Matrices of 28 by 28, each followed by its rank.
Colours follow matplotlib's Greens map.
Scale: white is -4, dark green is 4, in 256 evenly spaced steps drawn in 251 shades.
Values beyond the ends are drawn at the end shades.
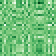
three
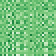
three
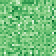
five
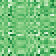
three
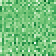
five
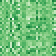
three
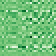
three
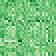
five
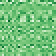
three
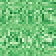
five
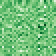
five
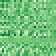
three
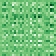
three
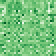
five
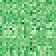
five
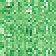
five
